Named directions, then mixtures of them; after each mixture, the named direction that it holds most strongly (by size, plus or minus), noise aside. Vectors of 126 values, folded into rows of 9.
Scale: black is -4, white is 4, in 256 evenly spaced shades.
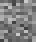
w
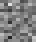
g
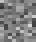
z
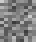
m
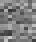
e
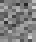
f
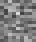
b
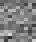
e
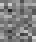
g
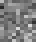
z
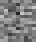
b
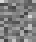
m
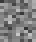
f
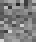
w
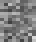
g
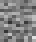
g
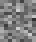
z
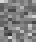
z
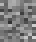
g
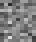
g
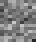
e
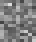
w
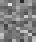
z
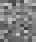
w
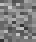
w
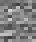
e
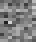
f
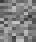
m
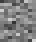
w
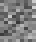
f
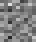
g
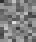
z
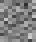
f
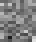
g
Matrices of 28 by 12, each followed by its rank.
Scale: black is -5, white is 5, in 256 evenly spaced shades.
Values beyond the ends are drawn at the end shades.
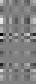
one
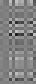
one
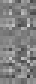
two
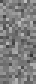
full rank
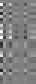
one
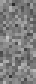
full rank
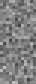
full rank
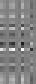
one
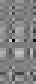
two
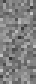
full rank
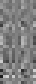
two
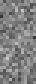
full rank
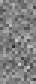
full rank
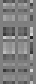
one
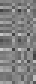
two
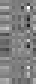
two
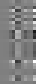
one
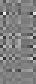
two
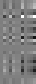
one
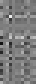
two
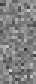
full rank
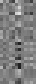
two
